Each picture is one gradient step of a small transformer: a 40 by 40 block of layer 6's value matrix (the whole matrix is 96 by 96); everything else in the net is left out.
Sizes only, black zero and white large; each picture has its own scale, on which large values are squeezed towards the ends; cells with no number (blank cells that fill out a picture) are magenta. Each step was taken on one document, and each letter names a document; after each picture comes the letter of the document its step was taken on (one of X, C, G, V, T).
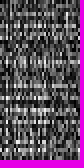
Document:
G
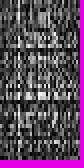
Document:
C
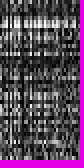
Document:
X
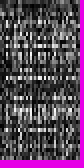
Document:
X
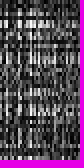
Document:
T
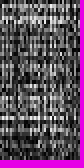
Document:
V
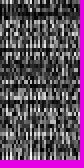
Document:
T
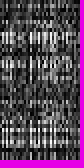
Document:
V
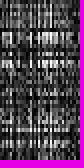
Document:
V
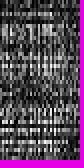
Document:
V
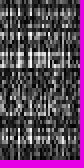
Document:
C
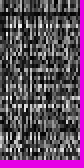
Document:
X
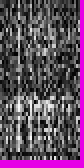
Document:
C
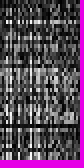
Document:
T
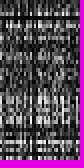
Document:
X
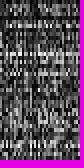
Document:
X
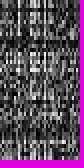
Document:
T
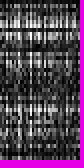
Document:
T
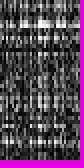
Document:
X
